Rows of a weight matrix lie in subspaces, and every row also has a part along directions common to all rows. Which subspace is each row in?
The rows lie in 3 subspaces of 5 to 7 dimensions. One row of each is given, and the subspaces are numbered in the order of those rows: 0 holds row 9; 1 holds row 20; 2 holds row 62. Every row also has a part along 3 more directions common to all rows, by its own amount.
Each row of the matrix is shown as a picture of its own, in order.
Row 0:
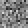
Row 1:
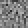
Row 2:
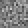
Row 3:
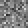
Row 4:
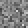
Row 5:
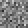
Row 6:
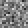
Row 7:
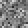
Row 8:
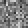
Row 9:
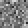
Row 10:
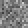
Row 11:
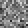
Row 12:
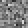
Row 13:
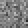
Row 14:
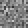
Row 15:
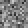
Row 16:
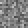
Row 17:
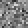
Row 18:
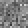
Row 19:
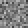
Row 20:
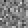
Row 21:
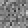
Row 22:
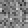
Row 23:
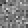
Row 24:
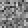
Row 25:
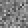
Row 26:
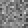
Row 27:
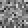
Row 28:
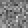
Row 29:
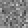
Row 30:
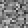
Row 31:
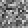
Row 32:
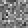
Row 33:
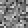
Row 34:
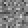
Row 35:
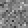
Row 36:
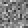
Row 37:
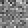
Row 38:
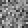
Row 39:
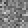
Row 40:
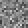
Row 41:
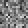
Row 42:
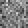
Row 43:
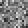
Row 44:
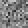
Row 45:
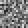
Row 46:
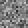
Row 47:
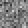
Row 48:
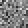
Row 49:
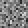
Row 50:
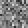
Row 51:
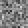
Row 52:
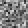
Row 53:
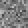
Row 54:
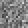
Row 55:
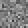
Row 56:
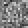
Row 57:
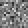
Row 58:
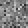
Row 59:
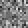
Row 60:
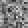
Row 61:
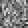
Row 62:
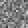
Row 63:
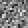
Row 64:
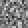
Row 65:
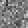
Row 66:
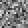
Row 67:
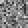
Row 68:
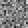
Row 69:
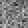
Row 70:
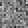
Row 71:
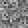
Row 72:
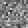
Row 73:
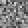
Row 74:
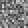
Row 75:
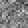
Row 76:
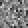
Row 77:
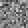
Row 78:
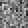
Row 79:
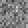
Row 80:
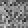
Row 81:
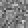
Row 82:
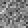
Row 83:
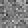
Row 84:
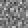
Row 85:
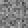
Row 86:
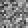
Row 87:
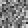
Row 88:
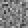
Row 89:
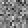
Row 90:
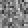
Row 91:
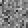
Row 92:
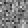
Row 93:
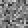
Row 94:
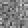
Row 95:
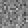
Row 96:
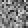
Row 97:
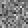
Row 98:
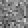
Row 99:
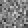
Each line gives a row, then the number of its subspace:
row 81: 0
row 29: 2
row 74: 0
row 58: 1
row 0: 0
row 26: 2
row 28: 0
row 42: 0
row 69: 0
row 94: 1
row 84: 1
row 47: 0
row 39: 2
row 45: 2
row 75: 0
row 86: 2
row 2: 2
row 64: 1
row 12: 2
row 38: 0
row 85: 1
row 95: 2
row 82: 2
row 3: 1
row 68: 1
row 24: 2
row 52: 0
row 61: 2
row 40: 2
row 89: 1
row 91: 2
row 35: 0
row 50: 1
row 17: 0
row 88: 1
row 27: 2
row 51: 0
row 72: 0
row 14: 2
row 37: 1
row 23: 0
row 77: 1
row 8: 2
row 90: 2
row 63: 0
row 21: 1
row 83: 1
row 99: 2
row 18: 1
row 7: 0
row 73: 1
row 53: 0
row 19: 1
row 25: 1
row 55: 0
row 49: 2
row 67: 1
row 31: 0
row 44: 0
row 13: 2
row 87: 0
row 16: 2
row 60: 2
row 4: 2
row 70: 1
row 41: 2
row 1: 0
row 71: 2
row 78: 1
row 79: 2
